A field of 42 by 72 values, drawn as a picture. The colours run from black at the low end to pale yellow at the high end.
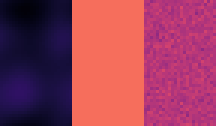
It is made of 1 by 3 panels. Panel 1,1: very low, smooth, faint in contrast. Panel 1,2: high, flat. Panel 1,3: middling, fine-grained, faint in contrast.
